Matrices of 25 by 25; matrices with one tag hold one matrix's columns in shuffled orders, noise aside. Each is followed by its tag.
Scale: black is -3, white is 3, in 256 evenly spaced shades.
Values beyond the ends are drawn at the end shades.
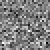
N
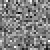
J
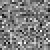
N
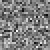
N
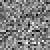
N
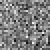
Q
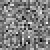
Q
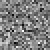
N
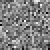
J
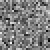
Q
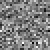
N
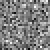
J
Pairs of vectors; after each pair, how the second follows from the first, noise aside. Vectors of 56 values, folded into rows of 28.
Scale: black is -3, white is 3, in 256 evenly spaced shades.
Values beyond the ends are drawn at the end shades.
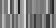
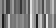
reversed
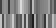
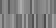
shrunk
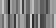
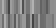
shrunk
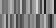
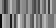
reversed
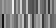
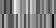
shuffled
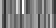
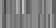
shrunk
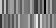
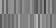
shrunk
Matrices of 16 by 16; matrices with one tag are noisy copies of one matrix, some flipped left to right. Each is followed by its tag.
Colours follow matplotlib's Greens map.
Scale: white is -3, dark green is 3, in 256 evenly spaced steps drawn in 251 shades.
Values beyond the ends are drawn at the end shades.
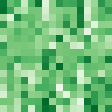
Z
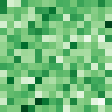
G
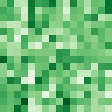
Z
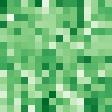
Z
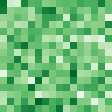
G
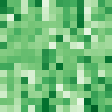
Z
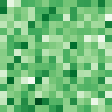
G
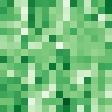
Z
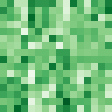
Z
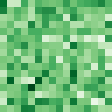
G
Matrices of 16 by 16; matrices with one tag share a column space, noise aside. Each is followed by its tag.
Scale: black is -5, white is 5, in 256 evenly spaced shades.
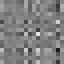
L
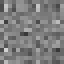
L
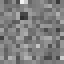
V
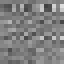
L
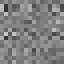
L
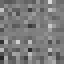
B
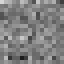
V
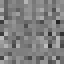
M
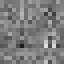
M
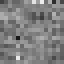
V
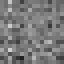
B
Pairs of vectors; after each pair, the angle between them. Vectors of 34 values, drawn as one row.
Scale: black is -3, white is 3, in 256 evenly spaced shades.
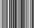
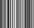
nearly opposite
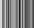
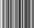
nearly parallel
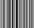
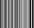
orthogonal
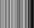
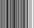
nearly opposite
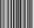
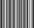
orthogonal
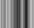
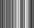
nearly opposite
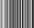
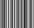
partly opposed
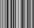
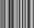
orthogonal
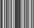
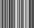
partly opposed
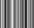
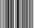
orthogonal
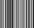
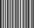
partly aligned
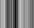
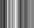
nearly opposite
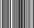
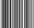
partly aligned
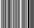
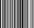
partly opposed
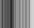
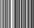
partly opposed
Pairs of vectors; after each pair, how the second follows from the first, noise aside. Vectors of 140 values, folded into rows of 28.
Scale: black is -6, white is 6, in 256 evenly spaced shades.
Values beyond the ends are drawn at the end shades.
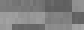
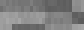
copied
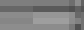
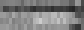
scaled up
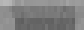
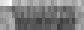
scaled up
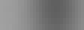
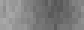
copied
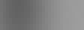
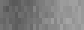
copied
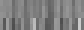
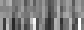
scaled up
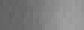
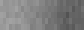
negated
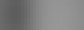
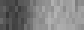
scaled up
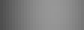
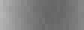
negated
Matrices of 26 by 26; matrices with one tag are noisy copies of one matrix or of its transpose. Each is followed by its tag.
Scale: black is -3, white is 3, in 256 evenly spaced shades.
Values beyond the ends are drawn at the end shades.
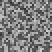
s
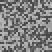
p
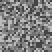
p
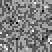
p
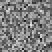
s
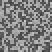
s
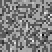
p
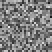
s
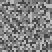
s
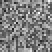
p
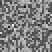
p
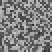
s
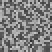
s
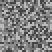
p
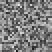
p
